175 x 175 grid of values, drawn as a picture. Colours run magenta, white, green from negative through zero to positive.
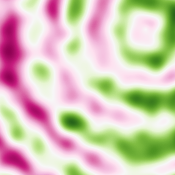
Odd rows or columns: none. Mirror symmetry: none. Ninth with the lowest average: top left. Lone odd cells: none. Average level on the scale: 50%. Slope: up to the right. Rings: centred on the top right. Grain: smooth.
